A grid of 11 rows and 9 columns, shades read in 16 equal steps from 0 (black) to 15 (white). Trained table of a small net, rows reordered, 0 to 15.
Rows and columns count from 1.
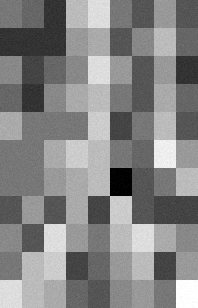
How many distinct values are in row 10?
6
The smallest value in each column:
3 3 3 4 4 0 5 4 3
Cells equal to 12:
4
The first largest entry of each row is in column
5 8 5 5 5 8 5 6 3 3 9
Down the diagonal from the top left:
7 3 6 10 12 7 5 4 8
